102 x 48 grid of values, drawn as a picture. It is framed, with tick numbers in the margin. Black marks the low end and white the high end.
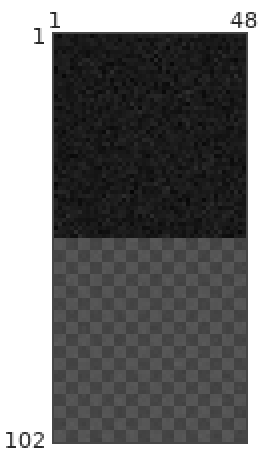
It is made of 2 by 1 panels. Panel 1,1: very low, fine-grained, faint in contrast. Panel 2,1: low, checkered, faint in contrast.
